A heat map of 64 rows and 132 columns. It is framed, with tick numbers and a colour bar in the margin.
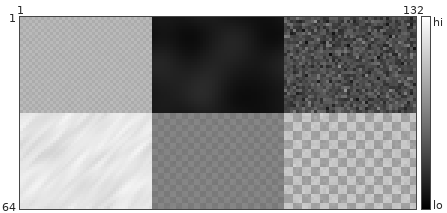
The table splits into 2 rows of 3 panels. Panel 1,1: high, checkered, faint in contrast. Panel 1,2: very low, smooth, faint in contrast. Panel 1,3: low, fine-grained. Panel 2,1: very high, slanting up to the right, faint in contrast. Panel 2,2: middling, checkered, faint in contrast. Panel 2,3: high, checkered.
